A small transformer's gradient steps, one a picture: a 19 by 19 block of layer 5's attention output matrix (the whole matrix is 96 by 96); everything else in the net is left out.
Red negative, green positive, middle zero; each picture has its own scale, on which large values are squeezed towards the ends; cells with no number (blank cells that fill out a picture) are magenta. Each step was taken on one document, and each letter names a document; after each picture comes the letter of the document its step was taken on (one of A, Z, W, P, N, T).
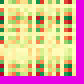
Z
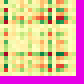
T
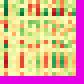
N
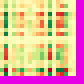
T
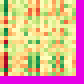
N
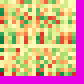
Z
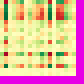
T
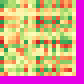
Z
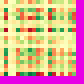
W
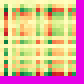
W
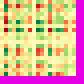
W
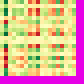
N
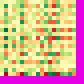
Z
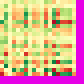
Z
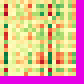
W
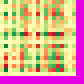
N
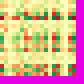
Z
